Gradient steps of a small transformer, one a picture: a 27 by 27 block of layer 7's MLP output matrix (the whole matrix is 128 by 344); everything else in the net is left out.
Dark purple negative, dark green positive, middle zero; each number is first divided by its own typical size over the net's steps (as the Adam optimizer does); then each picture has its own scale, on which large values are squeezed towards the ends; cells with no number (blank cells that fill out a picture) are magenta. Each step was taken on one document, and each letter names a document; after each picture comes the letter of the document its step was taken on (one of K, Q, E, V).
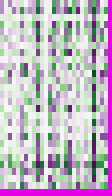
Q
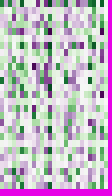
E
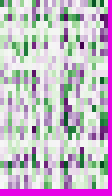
E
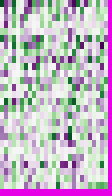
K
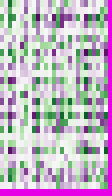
Q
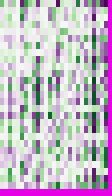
Q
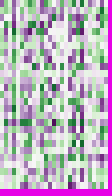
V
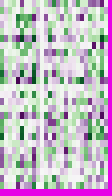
E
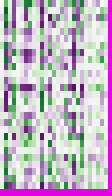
V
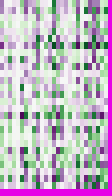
Q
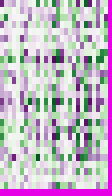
K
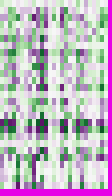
V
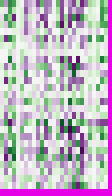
K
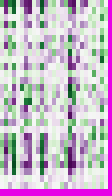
K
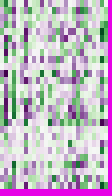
K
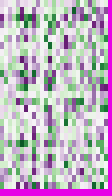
E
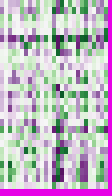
Q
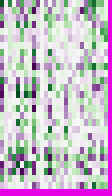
E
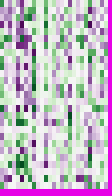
E
